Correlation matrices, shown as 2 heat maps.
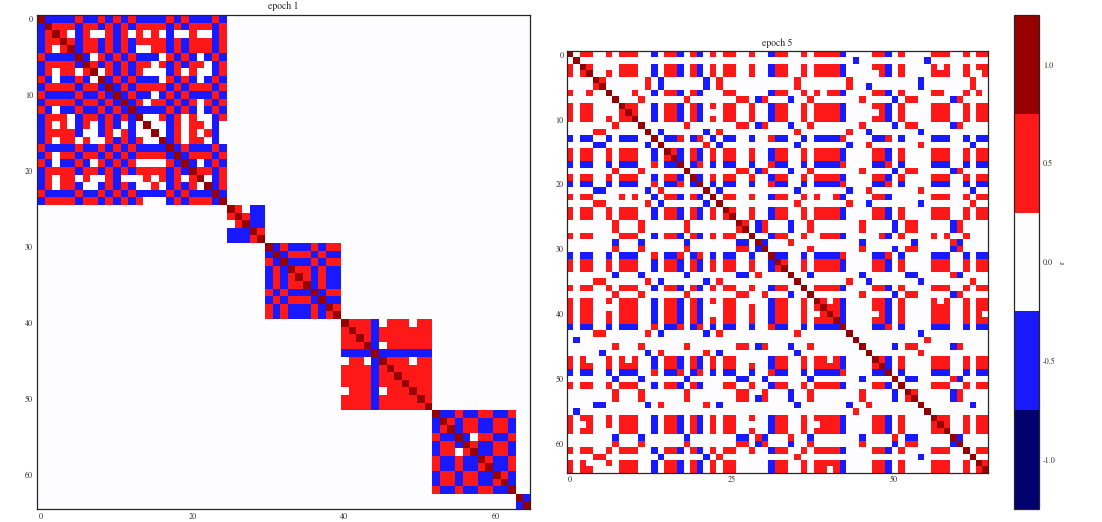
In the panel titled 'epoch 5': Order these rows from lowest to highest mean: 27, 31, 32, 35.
31, 35, 27, 32
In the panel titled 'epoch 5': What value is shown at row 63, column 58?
0.5
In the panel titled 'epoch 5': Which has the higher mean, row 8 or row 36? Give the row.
36
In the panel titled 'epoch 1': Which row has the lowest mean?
44
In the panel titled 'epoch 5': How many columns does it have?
65
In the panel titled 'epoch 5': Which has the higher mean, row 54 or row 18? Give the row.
18
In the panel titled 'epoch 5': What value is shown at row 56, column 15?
0.5
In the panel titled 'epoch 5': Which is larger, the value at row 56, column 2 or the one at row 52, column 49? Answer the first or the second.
the first
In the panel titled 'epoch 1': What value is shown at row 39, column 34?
-0.5
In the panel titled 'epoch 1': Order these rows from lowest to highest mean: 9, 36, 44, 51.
44, 36, 9, 51
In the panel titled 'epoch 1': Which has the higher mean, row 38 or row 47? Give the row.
47
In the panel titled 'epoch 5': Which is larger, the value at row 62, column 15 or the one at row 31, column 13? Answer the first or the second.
the second
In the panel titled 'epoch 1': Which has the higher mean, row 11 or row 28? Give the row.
11
